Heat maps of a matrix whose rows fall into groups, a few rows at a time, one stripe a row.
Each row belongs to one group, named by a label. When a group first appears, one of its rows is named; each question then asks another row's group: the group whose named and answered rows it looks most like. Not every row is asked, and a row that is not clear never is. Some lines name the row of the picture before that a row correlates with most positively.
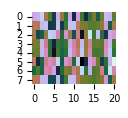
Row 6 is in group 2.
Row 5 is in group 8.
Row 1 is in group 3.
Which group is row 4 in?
3
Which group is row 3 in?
3
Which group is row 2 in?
8
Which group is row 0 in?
3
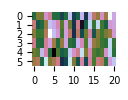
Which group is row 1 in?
8
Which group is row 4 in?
3
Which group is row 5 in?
2
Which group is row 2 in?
8
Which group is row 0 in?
2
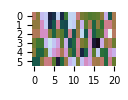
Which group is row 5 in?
2
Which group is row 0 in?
3
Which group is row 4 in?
8
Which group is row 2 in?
3
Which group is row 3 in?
8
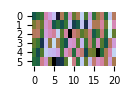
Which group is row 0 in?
2
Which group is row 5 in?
2
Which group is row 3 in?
2
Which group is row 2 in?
8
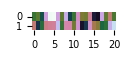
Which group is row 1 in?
8
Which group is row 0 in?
8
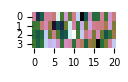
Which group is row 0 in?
8
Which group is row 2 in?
2
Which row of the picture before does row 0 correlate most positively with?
1
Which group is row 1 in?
2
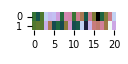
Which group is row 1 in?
2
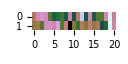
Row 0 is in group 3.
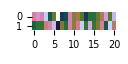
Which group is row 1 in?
2
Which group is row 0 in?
3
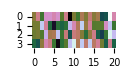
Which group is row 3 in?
2
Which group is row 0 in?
8
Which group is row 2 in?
8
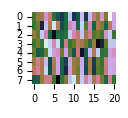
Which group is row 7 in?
2
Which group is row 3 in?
8
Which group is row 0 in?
2
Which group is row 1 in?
2
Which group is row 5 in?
3
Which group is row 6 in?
3
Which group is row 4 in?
8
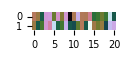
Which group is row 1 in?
8
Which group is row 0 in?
8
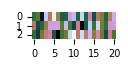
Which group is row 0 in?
2
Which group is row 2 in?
2
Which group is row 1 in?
8
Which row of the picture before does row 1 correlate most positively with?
1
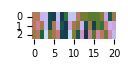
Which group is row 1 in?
3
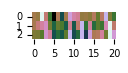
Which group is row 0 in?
3
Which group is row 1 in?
3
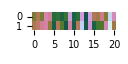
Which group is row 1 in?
3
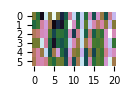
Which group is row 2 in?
3
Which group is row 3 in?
3
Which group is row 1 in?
2
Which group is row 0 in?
2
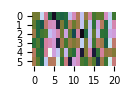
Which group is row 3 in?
2
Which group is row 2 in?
8
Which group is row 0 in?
3
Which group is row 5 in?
8
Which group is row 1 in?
2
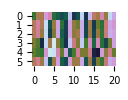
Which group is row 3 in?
2
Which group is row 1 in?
3
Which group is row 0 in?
2
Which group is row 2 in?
3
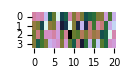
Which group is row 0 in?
3
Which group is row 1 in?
2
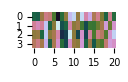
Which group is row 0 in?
2
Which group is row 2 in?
2
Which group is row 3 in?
3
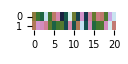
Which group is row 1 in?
3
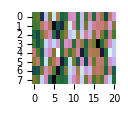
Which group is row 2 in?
2
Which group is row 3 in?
8
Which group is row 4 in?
8
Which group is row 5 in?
2
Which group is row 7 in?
3
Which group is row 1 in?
2
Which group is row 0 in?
2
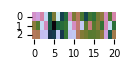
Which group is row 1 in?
3
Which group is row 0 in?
3
